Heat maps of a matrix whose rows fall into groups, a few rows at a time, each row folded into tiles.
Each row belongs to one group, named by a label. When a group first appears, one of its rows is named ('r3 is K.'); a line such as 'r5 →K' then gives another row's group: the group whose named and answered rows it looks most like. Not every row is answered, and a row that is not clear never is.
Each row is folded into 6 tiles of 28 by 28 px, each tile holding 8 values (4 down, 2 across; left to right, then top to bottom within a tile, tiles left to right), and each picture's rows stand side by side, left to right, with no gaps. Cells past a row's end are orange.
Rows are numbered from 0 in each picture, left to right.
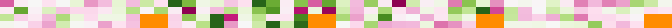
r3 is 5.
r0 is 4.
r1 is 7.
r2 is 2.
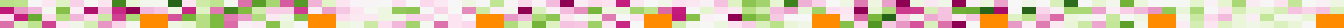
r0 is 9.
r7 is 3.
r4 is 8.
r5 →2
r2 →9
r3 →2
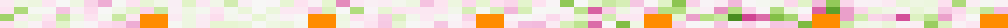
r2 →4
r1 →3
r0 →4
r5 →8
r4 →5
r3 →3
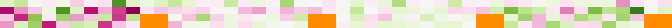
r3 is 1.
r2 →3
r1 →9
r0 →9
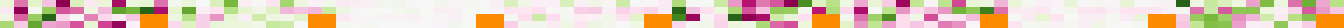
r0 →2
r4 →5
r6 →9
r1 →3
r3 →9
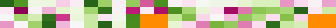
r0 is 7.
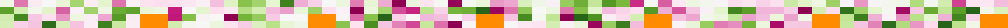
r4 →9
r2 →2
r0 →1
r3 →8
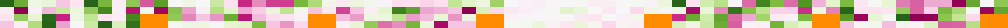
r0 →7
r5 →5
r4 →7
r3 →9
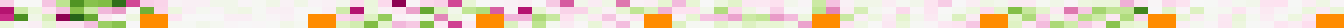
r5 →4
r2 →2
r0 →8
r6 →1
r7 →4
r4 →8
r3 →2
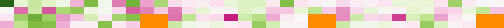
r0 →7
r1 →8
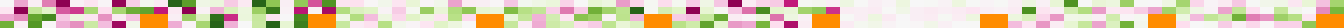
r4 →2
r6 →3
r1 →7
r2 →1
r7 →5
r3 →1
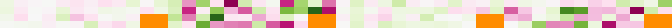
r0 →5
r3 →9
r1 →2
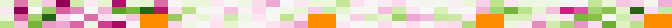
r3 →1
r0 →2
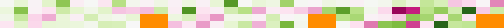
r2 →1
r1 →3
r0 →3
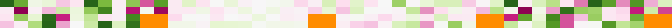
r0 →7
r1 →3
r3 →7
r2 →3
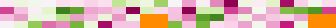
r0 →9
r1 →2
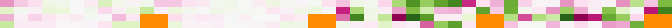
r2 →8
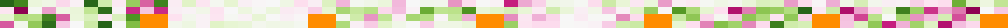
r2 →1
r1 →3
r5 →9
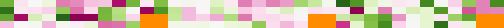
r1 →5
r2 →7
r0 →5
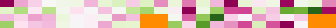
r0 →4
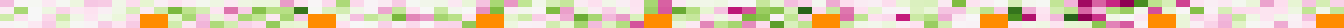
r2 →5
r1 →1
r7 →4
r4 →1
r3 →8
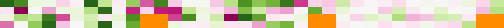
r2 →5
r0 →7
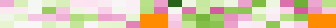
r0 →8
